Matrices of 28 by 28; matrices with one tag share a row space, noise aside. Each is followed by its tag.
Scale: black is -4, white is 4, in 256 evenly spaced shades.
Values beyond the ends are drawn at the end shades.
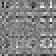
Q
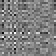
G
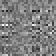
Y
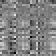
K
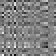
G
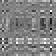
Q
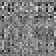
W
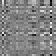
Q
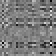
Q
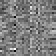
K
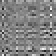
Q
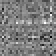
Q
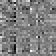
K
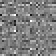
K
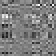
Y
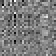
G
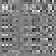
Y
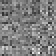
Y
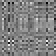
W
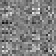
Y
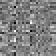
K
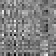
G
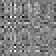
G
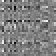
G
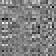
Y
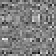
Y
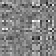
Y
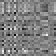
G
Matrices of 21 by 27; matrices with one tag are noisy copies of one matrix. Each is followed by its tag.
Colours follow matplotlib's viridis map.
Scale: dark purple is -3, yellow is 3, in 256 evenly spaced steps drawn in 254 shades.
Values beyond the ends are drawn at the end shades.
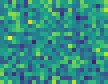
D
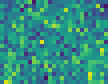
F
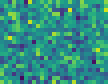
D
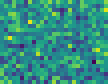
D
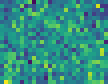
F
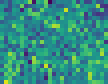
F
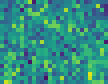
F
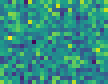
D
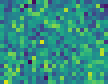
F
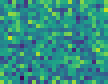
D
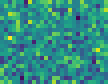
D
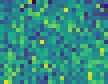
F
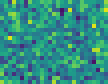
D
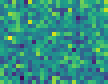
D
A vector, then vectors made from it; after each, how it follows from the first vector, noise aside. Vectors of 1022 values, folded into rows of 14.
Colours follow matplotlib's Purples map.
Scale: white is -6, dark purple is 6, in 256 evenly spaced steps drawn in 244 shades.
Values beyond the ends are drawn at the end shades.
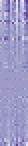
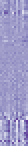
wrapped around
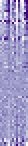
scaled up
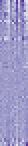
negated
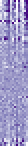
scaled up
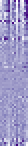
scaled up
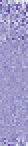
sign-scrambled
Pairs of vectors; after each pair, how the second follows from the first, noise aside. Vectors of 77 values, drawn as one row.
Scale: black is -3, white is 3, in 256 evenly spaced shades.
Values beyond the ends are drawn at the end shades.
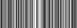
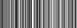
shuffled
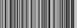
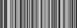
wrapped around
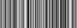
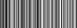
shuffled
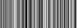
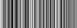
wrapped around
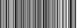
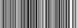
shuffled
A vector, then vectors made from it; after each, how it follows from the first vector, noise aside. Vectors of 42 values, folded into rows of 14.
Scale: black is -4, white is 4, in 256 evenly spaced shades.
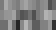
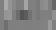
partly zeroed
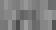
shrunk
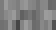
shrunk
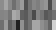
sign-scrambled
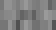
shrunk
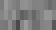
shrunk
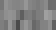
shrunk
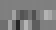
partly zeroed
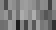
sign-scrambled
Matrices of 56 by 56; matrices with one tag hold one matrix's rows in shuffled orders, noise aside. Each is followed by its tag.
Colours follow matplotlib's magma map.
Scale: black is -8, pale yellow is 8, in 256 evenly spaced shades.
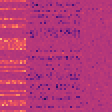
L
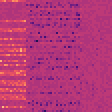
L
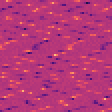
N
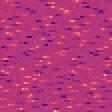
N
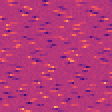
N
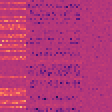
L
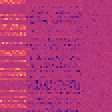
L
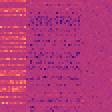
L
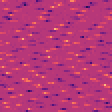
N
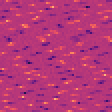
N
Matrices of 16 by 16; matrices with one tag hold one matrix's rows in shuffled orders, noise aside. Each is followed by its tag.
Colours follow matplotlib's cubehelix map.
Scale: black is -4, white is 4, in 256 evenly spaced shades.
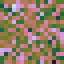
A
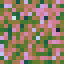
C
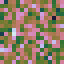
A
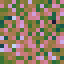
A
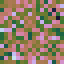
A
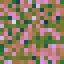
C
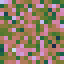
A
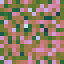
C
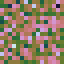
C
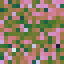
C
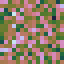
A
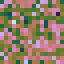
C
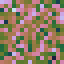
A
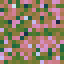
C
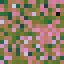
C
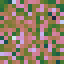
A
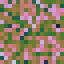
C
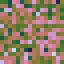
C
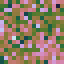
C
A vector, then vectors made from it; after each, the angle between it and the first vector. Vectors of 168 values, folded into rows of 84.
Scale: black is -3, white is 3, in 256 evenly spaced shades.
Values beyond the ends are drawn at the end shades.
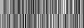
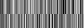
nearly opposite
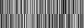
nearly opposite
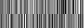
nearly opposite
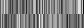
orthogonal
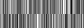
partly aligned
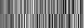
nearly opposite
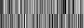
nearly opposite
